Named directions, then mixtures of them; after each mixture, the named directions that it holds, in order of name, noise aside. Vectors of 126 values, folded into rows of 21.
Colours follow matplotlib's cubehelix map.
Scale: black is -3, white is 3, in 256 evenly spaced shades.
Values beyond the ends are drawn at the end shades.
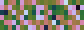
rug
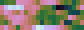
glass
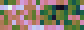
glass, rug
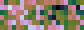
glass, rug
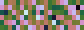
rug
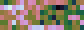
glass, rug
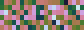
rug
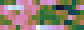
glass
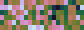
glass, rug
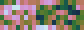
glass, rug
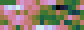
glass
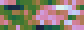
glass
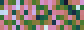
glass, rug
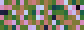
rug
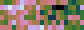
glass, rug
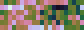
glass, rug
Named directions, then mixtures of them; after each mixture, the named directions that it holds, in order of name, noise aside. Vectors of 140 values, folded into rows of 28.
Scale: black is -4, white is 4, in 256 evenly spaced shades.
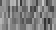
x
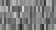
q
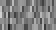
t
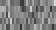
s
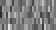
t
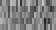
x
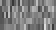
t, x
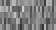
q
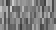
q, t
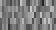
t, x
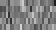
s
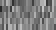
q, t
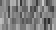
x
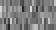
s, t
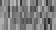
x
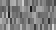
s, x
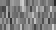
s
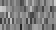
q, s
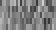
x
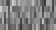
q, t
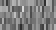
q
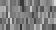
s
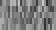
x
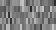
s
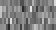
s, t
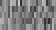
x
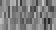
x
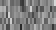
s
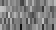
q, s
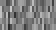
t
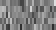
s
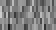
t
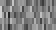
t
